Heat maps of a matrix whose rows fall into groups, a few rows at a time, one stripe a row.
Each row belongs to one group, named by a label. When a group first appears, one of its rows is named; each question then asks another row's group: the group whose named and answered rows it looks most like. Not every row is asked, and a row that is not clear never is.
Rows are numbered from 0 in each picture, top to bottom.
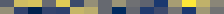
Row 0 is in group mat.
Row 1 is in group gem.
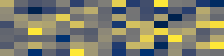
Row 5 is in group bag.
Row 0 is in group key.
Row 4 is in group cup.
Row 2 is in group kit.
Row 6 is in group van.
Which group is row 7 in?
gem
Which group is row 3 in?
van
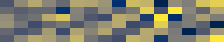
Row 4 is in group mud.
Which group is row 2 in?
kit
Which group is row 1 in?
bag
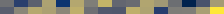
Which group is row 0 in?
mud
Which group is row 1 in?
van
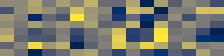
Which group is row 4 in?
key
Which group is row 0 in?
kit
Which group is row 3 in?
kit
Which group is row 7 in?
gem
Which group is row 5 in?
key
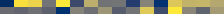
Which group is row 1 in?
bag
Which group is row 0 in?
mat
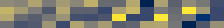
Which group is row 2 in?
key
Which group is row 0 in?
kit
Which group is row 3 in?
mud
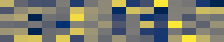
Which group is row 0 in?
key
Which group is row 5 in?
mat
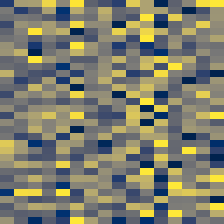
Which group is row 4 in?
cup
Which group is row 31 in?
gem
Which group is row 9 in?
bag
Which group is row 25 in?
van
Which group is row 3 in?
van
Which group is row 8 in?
cup
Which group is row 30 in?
bag
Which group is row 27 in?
mat
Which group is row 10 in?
key
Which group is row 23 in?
kit
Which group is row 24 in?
bag
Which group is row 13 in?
van
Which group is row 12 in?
cup
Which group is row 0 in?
van
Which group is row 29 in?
van
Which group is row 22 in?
key
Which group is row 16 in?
van
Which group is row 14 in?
bag
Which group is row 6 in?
gem
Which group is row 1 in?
mud
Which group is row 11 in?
mud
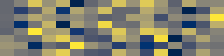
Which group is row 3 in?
mud
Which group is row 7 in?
kit
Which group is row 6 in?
gem
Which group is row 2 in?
van
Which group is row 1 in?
mud
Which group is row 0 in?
cup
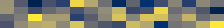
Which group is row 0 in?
gem
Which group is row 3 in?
van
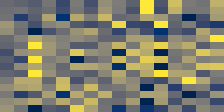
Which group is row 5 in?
van
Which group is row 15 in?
gem
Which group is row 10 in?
cup
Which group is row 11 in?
mat
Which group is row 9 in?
van
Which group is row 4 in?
gem
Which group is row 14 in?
kit
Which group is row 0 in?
bag
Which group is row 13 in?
mud
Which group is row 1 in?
bag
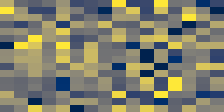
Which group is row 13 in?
key
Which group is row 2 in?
mat
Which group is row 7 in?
kit
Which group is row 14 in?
gem
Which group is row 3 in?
mud
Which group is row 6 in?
mat
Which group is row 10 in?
kit
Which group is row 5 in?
cup
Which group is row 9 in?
van
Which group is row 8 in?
kit
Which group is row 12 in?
bag
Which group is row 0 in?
key
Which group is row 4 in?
kit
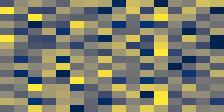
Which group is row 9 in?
kit
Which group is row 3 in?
gem
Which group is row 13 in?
kit
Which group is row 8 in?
mud
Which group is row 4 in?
mud
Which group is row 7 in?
kit
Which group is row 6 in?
key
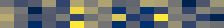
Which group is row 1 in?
gem
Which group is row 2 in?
key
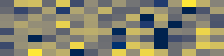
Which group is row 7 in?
cup
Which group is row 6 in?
van
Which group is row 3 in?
kit
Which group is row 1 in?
mud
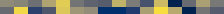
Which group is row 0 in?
kit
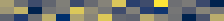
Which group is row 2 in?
mud
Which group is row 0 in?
key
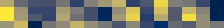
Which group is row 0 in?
key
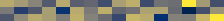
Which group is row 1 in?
mud
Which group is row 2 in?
van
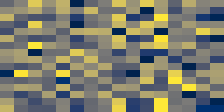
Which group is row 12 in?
mat
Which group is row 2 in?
key
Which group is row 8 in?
kit
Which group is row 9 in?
mud
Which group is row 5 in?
key
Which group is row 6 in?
cup
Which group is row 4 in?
van
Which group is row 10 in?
mat
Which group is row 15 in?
key
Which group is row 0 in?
cup
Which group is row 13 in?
mud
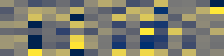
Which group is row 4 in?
bag
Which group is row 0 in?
key
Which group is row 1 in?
van
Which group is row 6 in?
gem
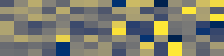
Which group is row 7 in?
bag
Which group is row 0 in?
van
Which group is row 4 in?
key
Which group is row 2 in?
van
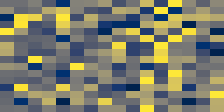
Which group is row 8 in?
cup
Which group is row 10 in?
bag
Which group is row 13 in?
van
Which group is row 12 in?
mat
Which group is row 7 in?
key
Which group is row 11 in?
bag
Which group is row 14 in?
mud
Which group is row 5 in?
bag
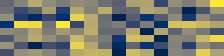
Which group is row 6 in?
gem
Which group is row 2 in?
gem
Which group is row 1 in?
mud
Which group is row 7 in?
van
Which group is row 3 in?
mat
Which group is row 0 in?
van
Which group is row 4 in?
kit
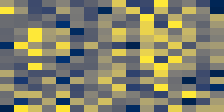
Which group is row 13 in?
mat
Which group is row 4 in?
cup
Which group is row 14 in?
mud
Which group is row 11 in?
mud
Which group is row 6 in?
mat
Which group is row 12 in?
key
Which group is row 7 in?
cup
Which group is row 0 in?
key
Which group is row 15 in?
mat
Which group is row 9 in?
cup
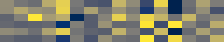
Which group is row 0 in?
kit
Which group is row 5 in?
bag
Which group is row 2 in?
cup
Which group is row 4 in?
kit
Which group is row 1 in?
kit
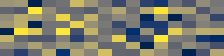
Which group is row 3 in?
gem
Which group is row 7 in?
mud
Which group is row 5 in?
key
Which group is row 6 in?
kit
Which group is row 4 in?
mat
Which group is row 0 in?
gem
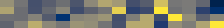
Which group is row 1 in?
key
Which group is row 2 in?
bag
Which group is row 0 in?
key
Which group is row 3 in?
van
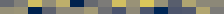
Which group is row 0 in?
cup
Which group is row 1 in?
gem
